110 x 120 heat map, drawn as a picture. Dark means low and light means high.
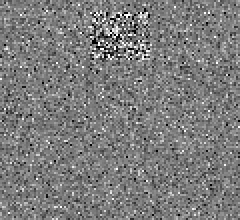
Stripes: none. Average level on the scale: 50%. Grain: fine. Roughest part: top middle. Histogram: heavy tails on both sides. Odd rows or columns: none. Mirror symmetry: none. Odd patch: rougher, in the top middle.
